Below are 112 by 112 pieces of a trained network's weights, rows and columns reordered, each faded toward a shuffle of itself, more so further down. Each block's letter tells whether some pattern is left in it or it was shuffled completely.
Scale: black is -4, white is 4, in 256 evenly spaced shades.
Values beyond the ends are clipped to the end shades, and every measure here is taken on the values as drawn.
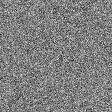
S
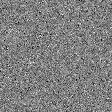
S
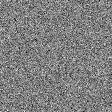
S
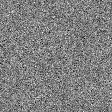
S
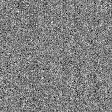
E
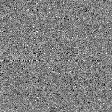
E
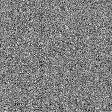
E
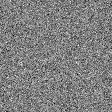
S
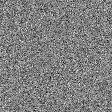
S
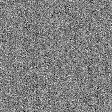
E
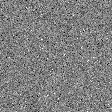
S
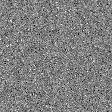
S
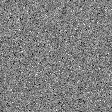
S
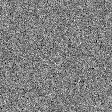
S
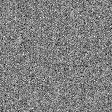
E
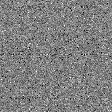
E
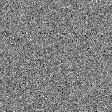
E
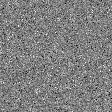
S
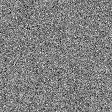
S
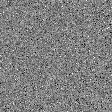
S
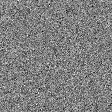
S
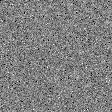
S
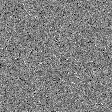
S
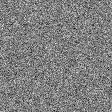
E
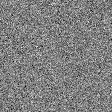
S
